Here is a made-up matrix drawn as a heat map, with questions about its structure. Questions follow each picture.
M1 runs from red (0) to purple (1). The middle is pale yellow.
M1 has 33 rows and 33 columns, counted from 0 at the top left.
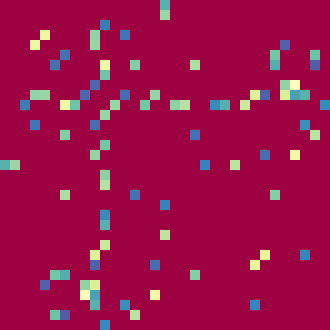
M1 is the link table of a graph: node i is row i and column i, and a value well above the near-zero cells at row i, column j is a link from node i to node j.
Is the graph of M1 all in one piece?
no
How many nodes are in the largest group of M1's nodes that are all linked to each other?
3
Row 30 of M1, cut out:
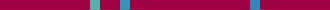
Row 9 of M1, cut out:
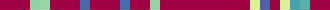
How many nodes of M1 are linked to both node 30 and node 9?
2
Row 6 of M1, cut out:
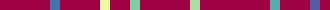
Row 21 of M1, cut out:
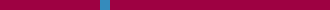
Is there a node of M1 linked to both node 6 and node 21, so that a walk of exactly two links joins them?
yes
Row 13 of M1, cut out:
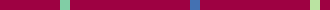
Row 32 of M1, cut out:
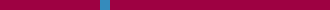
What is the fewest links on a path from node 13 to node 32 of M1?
3
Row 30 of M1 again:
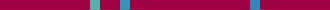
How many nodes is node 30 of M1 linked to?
3
